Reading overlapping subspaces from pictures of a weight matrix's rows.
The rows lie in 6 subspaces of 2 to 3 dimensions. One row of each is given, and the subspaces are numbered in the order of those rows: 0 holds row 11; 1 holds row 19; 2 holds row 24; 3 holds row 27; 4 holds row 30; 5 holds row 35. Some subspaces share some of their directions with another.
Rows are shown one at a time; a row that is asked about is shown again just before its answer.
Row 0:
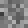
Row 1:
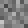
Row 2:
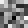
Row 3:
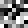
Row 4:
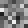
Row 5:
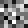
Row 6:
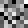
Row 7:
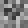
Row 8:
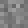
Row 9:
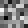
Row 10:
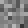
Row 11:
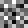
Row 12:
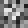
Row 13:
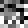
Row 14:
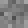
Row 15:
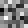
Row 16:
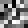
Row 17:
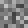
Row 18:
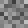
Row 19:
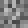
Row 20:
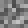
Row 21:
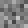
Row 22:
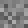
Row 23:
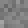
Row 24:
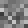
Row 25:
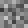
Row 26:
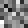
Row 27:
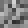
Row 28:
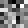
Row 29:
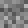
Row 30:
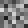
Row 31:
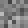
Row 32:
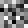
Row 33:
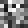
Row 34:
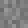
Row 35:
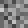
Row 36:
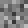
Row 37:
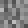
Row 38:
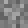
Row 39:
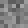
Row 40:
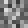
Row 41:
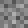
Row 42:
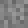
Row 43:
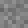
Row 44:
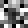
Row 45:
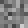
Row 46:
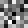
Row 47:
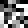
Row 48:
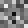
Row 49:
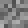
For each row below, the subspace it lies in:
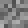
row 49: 3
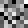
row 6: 0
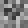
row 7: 1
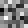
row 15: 4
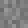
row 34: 1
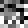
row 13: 0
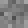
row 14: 0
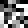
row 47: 0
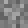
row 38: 1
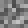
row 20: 3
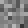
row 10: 5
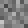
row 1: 3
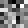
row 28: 2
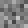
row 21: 5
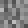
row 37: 1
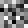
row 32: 4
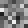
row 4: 2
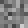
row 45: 5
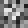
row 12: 1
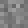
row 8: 2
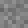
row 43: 5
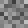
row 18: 0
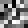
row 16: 3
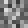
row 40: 1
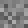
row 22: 2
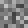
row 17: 0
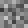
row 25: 4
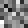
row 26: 3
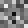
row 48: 3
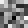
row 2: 0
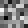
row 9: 4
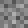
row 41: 0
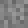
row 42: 2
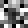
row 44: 1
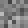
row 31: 4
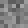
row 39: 2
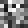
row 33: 2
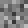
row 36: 5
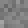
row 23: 3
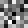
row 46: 4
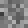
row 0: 2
